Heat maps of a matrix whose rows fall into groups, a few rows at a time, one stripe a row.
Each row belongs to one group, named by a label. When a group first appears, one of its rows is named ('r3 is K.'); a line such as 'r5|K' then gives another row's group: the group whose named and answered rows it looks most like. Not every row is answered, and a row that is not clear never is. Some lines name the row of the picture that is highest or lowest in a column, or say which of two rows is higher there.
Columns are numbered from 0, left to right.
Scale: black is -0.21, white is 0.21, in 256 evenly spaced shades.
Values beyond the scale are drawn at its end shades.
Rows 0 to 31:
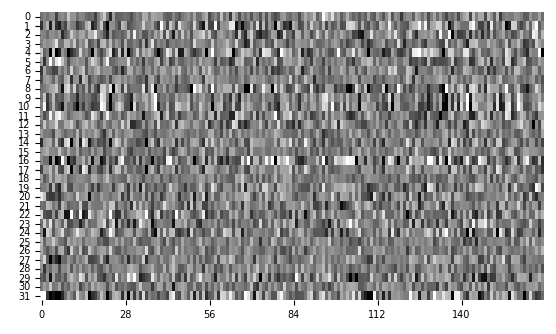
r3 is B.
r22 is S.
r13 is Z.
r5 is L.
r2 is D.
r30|D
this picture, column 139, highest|31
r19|B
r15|D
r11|L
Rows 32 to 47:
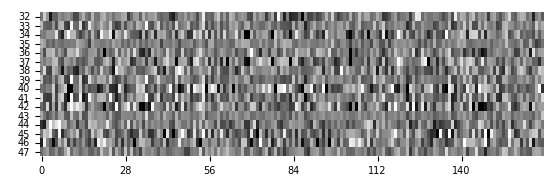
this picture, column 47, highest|45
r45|D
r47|B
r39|S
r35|L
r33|S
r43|S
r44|L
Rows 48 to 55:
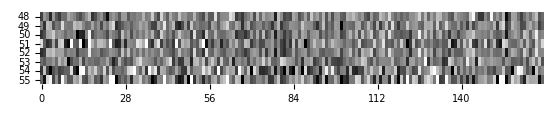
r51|S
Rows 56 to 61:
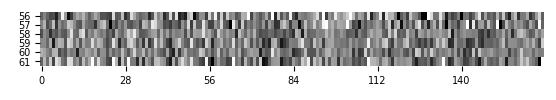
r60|D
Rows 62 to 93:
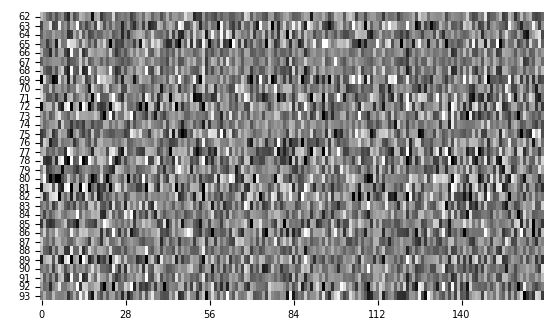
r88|S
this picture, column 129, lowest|65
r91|S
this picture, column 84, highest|63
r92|Z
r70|L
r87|L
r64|B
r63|D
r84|Z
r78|S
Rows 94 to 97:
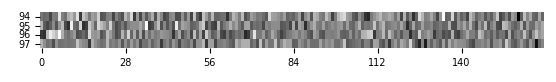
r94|Z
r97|L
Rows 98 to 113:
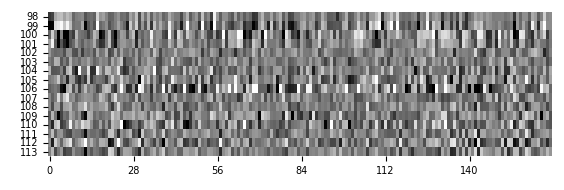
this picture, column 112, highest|110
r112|Z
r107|L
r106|B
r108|Z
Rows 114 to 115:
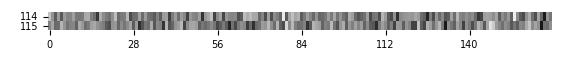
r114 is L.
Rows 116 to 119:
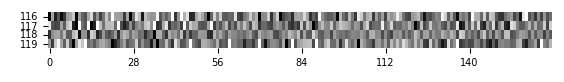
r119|D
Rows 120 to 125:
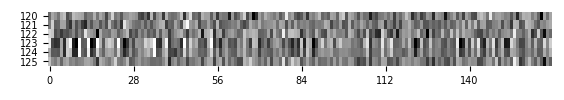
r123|S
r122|L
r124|S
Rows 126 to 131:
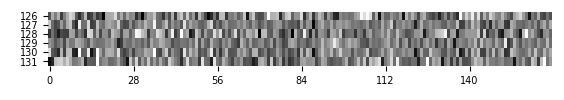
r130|S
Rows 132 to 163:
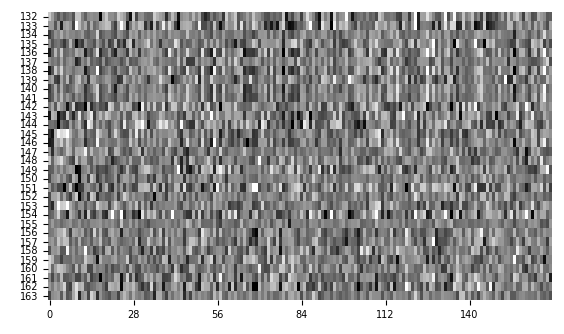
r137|B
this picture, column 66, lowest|146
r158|D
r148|D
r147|Z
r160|D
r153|L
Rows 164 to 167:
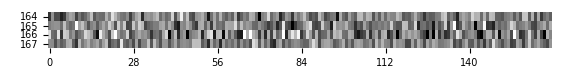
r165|B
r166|L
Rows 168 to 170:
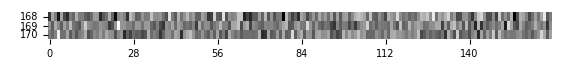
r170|D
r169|Z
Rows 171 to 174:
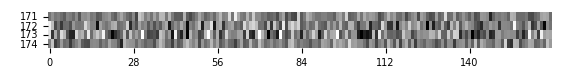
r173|D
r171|B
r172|L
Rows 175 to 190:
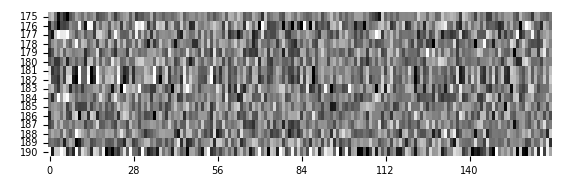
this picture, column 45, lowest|186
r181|S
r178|B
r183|Z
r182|S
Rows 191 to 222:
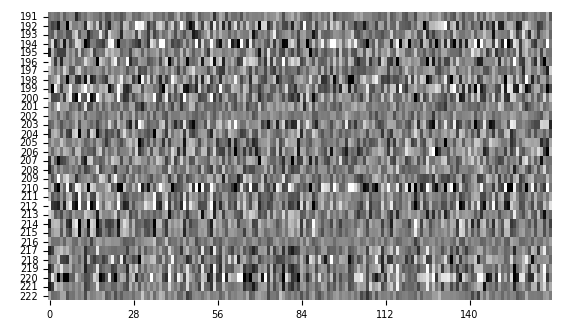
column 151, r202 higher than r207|Yes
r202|B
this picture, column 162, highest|220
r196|L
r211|S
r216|S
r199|Z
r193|B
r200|S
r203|B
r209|L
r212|S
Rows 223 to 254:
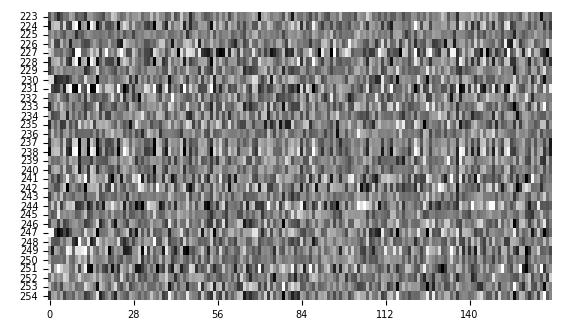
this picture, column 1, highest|247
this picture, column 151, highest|251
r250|Z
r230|L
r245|D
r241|Z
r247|L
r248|S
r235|D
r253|L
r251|D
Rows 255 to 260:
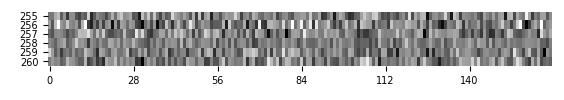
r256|D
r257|D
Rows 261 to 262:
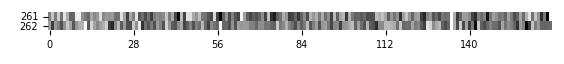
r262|Z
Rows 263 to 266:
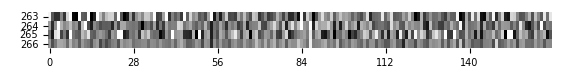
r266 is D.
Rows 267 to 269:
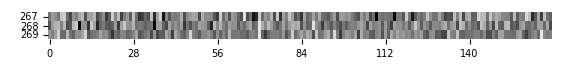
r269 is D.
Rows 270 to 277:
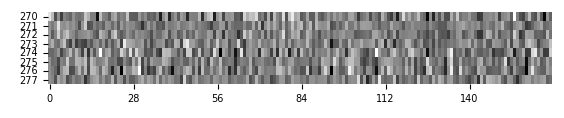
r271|D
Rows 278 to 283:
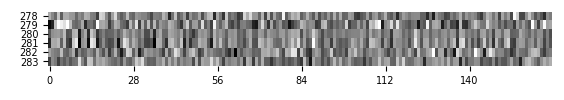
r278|L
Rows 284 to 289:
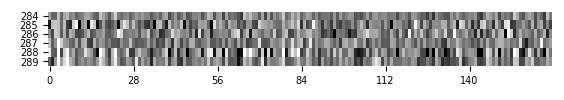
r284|L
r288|L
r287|D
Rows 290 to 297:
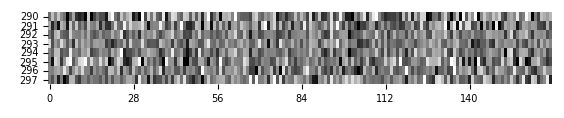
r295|Z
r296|B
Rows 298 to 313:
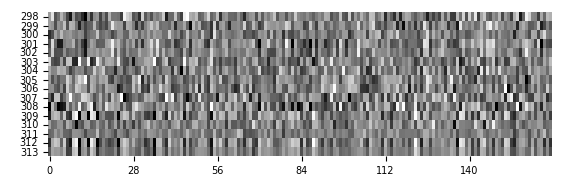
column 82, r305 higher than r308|No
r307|Z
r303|S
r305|Z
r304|D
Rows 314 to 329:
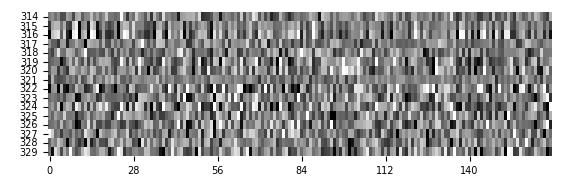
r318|D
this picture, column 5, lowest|322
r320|B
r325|Z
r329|Z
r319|B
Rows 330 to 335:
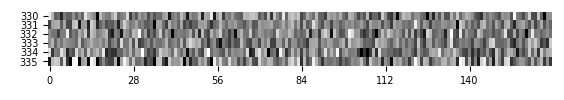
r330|L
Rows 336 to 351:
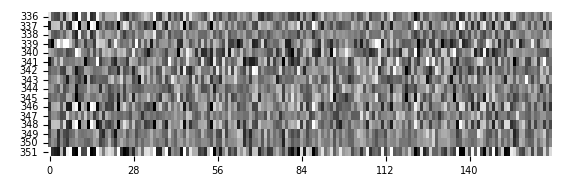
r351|S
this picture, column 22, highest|339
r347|D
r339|L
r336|S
